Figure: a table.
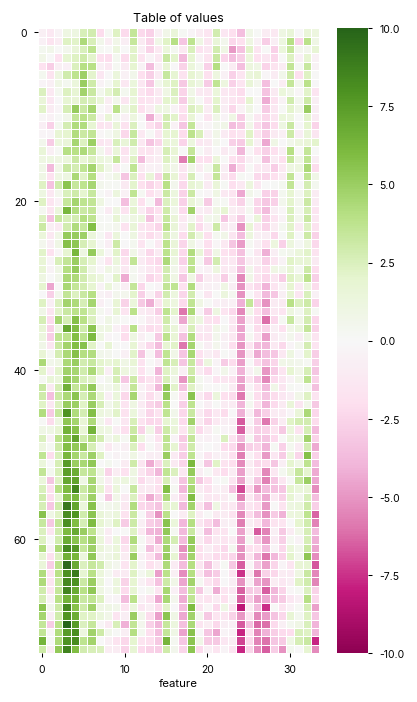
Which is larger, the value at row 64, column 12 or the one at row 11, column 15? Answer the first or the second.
the second
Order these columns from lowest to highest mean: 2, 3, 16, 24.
24, 16, 2, 3
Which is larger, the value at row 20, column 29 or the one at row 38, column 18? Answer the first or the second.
the second
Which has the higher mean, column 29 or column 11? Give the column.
11
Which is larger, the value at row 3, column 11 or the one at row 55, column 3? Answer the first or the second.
the second
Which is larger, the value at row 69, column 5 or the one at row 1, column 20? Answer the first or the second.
the first
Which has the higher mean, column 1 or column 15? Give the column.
15
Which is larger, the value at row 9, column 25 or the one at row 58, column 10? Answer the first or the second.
the first
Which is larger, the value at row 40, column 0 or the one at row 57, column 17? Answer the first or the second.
the first
